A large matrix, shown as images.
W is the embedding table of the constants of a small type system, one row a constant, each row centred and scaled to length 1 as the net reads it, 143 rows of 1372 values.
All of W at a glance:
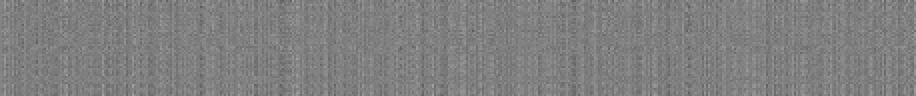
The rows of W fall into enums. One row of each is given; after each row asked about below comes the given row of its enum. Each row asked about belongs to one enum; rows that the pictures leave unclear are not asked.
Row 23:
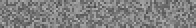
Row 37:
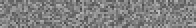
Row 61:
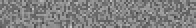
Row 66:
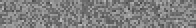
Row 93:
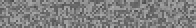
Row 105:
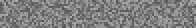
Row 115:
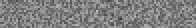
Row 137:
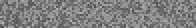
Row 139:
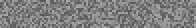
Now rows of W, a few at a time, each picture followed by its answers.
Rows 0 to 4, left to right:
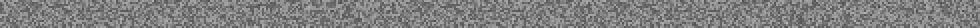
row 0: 105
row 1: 93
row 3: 105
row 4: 137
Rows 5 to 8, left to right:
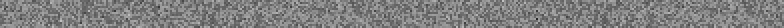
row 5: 66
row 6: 137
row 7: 61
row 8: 137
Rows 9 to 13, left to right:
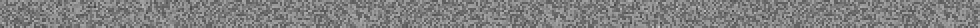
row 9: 23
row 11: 139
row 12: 61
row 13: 139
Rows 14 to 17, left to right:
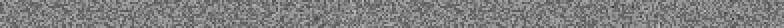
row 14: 105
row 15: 37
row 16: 105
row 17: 61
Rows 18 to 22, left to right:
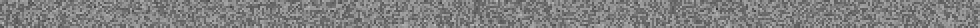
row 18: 137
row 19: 93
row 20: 66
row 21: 66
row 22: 139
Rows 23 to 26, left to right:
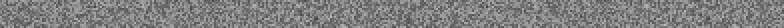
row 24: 115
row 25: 137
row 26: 115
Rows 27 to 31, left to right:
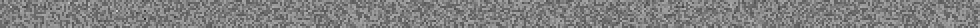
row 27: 61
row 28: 139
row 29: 105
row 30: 23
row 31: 139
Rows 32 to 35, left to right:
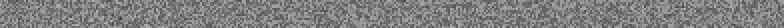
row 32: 115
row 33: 139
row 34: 93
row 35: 23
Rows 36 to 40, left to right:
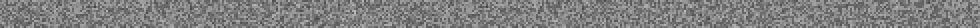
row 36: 23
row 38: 23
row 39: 115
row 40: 93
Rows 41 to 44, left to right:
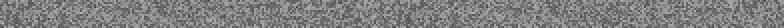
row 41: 137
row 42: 93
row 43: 137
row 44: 23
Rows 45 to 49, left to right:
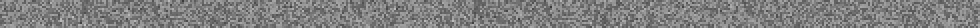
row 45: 66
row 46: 23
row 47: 66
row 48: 137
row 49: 139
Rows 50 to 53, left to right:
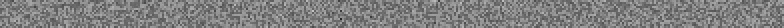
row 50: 93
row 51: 61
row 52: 61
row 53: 105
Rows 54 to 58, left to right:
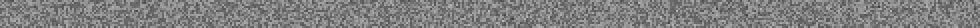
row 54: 93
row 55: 105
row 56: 115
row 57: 66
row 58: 23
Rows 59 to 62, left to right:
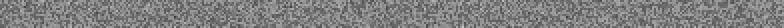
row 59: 61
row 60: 23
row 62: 93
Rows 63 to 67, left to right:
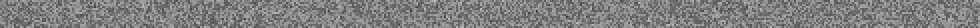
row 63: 23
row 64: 137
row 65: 61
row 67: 139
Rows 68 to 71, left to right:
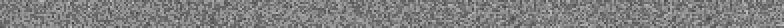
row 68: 61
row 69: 137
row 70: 37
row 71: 37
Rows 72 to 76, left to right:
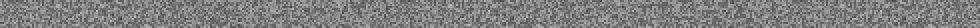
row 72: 115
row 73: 23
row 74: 115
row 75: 93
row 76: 115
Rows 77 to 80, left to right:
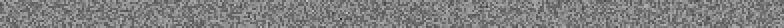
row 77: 105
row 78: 61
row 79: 23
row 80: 115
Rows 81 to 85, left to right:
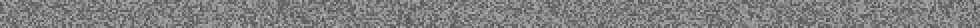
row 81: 105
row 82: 66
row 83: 137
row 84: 139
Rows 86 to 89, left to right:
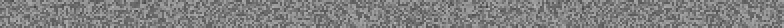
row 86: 93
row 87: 139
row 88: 23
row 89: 139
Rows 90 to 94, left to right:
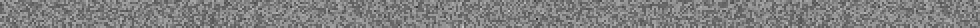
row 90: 105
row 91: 137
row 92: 61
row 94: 137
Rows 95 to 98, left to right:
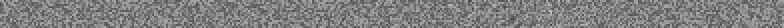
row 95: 105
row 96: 105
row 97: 37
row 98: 139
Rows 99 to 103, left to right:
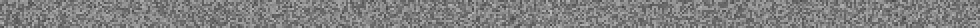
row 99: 137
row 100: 23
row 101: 37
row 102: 93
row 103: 115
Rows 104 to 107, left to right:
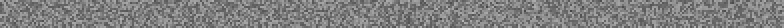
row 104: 105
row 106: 137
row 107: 93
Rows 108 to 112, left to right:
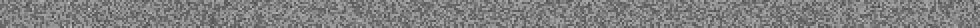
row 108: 61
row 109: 137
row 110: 105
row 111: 105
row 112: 23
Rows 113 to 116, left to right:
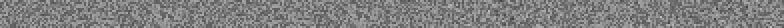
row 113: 139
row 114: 139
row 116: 66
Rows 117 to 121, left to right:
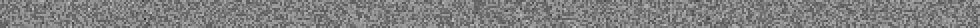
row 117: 61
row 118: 139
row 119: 66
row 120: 115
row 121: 105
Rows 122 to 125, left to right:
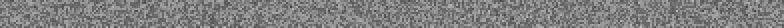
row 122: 93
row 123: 137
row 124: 115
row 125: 66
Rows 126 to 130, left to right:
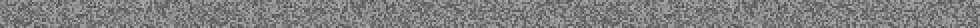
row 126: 23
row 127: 23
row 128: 105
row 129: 23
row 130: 105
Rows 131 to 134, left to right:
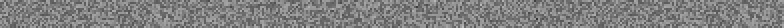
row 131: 139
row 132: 93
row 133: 61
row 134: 139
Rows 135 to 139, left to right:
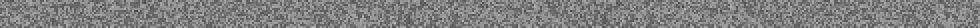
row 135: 93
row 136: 139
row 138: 137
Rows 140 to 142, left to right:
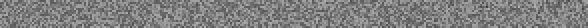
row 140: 139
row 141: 105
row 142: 23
